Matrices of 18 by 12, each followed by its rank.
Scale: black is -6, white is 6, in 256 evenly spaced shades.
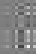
one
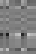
one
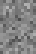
full rank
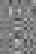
two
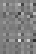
two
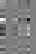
one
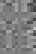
two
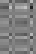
one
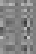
two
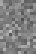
full rank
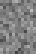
full rank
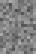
full rank
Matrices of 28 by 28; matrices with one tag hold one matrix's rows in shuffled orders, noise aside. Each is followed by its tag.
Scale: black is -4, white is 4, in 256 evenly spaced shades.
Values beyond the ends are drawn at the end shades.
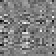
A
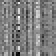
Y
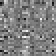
A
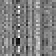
Y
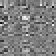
A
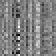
Y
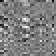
A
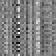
Y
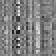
Y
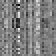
Y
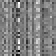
Y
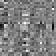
A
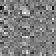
A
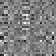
A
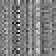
Y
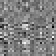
A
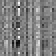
Y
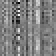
Y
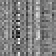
Y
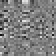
A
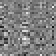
A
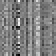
Y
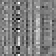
Y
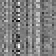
Y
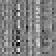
Y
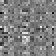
A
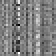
Y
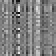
Y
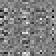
A
